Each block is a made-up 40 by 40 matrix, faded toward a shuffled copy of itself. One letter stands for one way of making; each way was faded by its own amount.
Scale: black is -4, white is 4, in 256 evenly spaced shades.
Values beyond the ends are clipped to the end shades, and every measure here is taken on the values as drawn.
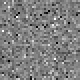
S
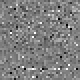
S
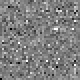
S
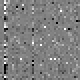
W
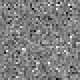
S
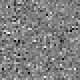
S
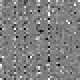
W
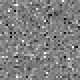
S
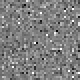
S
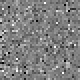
S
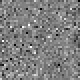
S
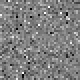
S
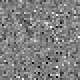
S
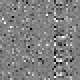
W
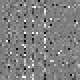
W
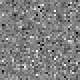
S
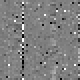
W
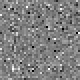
S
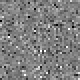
S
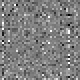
W
